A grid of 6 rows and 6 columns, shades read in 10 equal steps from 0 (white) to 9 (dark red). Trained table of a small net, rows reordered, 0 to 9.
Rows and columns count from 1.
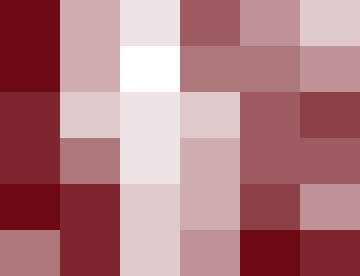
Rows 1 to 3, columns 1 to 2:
9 3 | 9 3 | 8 2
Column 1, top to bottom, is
9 9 8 8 9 5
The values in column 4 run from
2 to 6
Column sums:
48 29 7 23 37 31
